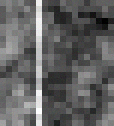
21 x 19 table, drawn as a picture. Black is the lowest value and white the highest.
The values are skewed, with a long tail toward high values. The top right is the ninth with the lowest average. Column 7 differs from the columns beside it. Streaks run downward.
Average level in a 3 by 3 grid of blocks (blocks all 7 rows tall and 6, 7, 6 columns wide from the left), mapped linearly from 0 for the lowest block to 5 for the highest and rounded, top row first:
4 3 0
3 2 3
5 3 2
